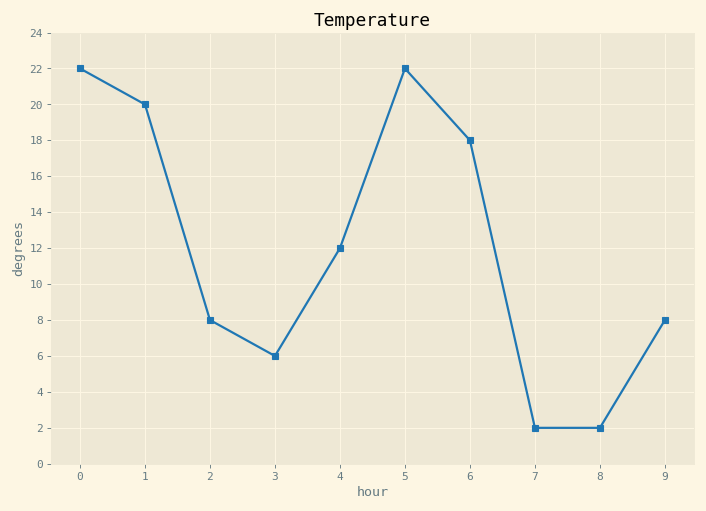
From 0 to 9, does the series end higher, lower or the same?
lower
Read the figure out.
Title: Temperature
x-axis: hour, ticks 0 1 2 3 4 5 6 7 8 9
y-axis: degrees, ticks 0 2 4 6 8 10 12 14 16 18 20 22 24
Values:
22 20 8 6 12 22 18 2 2 8
